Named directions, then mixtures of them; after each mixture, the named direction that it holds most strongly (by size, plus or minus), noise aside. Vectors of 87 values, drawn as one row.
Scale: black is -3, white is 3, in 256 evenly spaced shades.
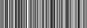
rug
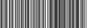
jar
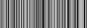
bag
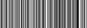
jar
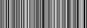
bag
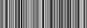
rug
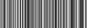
bag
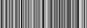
jar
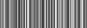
rug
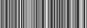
bag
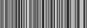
rug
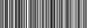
rug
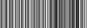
jar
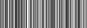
rug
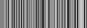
bag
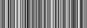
rug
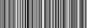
rug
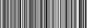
jar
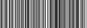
jar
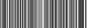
bag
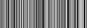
bag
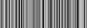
bag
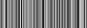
bag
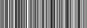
rug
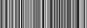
jar
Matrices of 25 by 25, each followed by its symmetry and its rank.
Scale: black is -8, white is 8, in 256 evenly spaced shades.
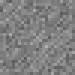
symmetric, full rank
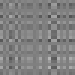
neither, rank one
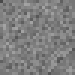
symmetric, full rank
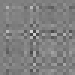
symmetric, rank two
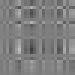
neither, rank one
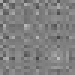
symmetric, rank two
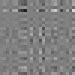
neither, rank two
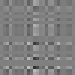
neither, rank one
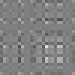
symmetric, rank two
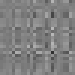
neither, rank two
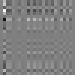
neither, rank one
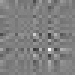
symmetric, rank two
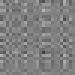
neither, rank two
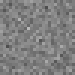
symmetric, full rank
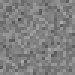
symmetric, full rank
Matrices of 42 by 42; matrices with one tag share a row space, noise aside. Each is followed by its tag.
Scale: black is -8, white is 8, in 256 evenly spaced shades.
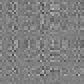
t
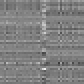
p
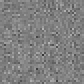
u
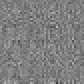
u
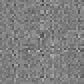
t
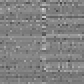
p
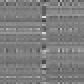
p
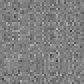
u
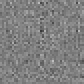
t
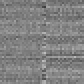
p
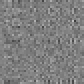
u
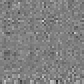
u
